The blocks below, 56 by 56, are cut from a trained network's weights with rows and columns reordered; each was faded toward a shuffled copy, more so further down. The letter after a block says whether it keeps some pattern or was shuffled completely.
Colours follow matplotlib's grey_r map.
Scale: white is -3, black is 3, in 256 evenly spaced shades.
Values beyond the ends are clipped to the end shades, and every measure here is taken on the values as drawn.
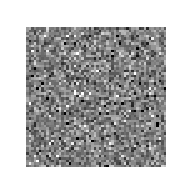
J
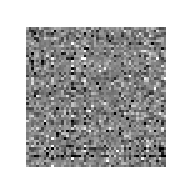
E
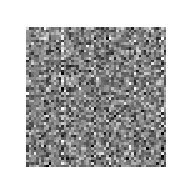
E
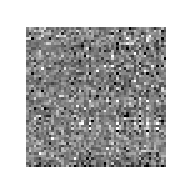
E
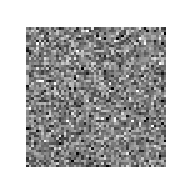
J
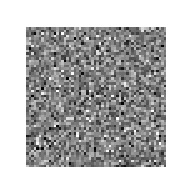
J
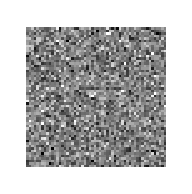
J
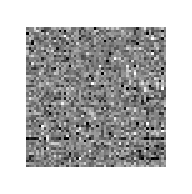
E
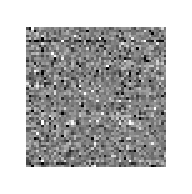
E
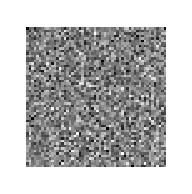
J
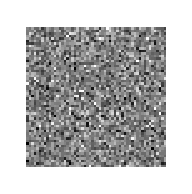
J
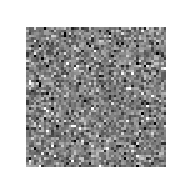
J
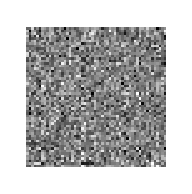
E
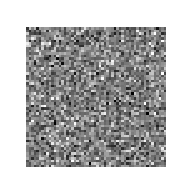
J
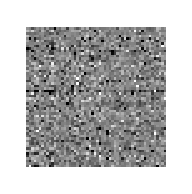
E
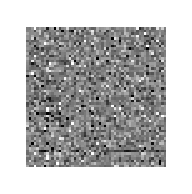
E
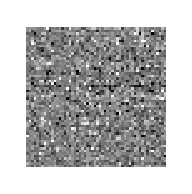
E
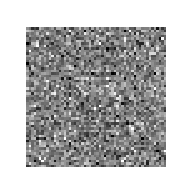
E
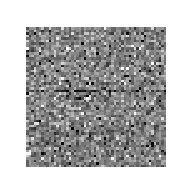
E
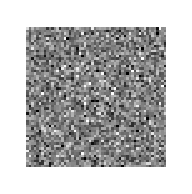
J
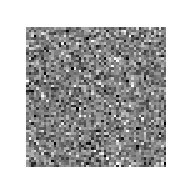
E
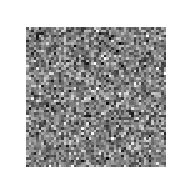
J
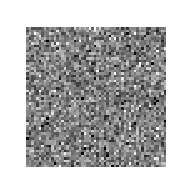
J
